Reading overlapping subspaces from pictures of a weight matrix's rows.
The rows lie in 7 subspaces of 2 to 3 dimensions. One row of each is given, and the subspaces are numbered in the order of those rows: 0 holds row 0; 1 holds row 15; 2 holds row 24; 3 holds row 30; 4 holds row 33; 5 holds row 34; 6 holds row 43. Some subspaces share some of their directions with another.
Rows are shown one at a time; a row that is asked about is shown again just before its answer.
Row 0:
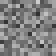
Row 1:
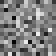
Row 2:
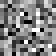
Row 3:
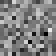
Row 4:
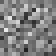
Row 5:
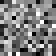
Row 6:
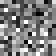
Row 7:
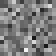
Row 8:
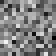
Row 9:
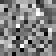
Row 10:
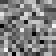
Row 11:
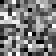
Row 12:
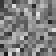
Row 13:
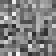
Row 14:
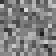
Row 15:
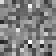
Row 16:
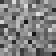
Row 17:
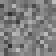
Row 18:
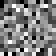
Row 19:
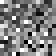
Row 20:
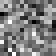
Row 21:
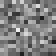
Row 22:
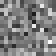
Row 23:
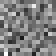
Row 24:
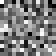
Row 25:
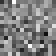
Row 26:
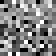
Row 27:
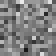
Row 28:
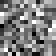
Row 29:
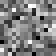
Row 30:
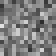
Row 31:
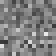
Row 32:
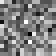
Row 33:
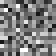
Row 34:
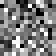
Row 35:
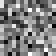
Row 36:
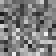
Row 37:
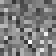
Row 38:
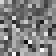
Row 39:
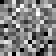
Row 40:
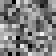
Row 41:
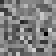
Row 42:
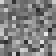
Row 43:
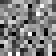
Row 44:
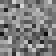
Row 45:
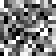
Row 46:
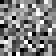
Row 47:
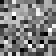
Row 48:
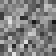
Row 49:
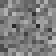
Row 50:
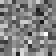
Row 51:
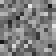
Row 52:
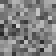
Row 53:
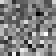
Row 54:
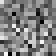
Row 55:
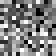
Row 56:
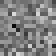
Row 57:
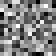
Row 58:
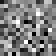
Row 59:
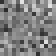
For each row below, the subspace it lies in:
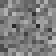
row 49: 6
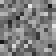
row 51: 1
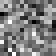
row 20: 1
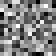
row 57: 0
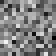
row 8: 5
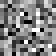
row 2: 3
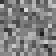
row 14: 2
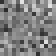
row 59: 2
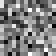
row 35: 5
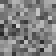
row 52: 3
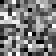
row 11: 5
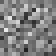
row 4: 1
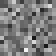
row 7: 4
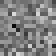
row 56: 6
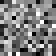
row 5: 0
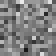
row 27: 4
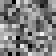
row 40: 5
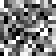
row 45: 3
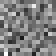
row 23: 4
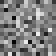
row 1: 3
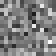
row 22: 6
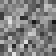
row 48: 1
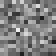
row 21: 6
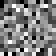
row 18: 4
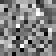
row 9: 5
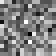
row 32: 6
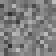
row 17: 4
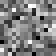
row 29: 1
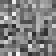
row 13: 5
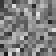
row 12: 4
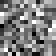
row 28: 1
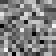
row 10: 1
